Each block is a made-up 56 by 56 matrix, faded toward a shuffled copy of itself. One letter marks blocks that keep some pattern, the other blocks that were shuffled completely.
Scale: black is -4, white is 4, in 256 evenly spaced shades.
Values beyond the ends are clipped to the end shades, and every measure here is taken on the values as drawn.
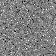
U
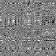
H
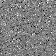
U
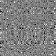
H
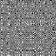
H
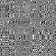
H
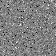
U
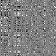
H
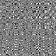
H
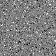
U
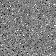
U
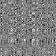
H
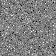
U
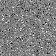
U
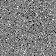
U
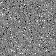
U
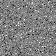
U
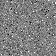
U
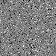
U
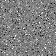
U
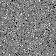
U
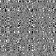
H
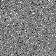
U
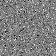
U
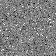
U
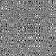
H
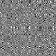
H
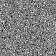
U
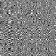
H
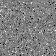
U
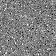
U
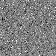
U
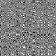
H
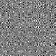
H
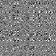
H
